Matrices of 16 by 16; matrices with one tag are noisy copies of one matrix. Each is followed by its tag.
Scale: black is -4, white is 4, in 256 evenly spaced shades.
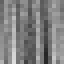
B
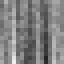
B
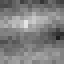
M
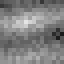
M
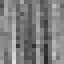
B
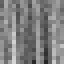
B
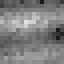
M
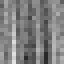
B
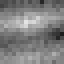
M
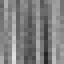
B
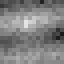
M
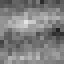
M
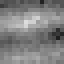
M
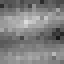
M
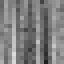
B
